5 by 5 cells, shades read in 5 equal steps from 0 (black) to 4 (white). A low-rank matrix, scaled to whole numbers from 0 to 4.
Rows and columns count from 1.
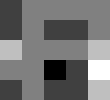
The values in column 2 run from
2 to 2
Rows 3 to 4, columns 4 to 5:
2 3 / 1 4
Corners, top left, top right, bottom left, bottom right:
1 2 1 3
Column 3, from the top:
2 1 2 0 1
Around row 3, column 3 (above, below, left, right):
1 0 2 2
